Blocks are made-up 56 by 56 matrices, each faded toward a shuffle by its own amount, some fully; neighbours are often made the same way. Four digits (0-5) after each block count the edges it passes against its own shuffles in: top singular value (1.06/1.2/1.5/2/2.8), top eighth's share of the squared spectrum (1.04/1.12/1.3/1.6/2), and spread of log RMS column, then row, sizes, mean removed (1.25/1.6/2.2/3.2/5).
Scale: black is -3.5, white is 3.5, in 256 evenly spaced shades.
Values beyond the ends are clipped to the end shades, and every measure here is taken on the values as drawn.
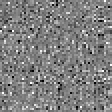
4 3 1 2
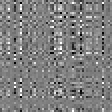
5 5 4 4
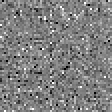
3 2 1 0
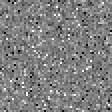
0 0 0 0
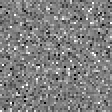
0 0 0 0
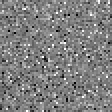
1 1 0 0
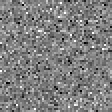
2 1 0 0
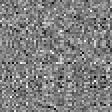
4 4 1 2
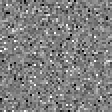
0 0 0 0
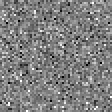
2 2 0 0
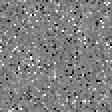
0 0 0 0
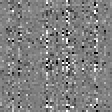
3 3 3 2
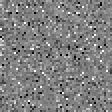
0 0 1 0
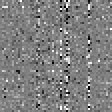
3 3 3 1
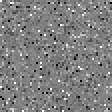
0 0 0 0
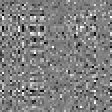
4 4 3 2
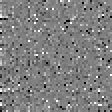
3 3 1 0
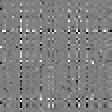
5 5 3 2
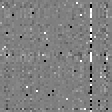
4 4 1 1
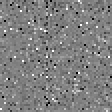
2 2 0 0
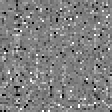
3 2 1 0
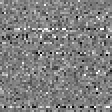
2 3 0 3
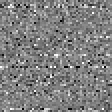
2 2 0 3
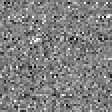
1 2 0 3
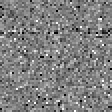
1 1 0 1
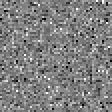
0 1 0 1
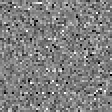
1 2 0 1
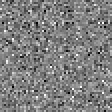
3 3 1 1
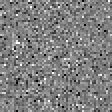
3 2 1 0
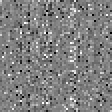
4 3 2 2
